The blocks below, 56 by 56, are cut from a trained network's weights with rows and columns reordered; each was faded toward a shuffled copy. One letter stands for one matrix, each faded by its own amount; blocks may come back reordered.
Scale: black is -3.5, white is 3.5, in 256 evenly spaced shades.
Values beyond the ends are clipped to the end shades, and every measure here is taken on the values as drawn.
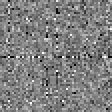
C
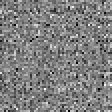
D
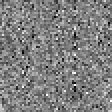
C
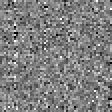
C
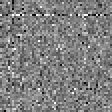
C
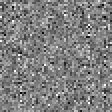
C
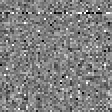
C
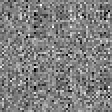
D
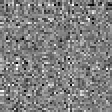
D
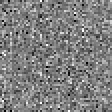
C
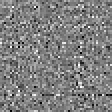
D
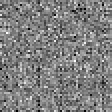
D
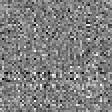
D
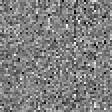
C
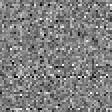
D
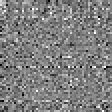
D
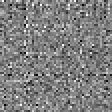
D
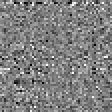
D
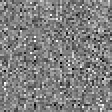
C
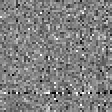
C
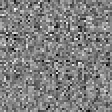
D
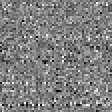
D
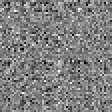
D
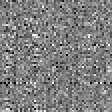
D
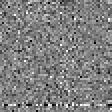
C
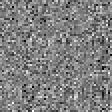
D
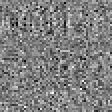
D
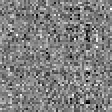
D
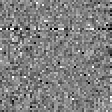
C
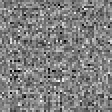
D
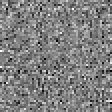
D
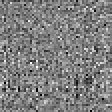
D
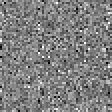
C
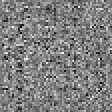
D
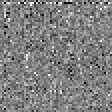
C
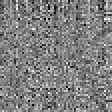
D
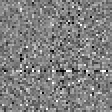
C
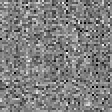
D
